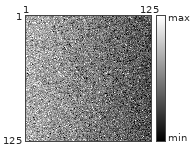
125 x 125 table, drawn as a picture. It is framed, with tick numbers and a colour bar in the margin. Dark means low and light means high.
On average the colour sits 50% of the way up the scale. No regular stripes run through it. There is an overall slope up to the left.
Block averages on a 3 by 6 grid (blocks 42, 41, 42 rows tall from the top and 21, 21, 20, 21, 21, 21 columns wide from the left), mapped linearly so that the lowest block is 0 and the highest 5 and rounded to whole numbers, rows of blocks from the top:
543210 / 543210 / 543210
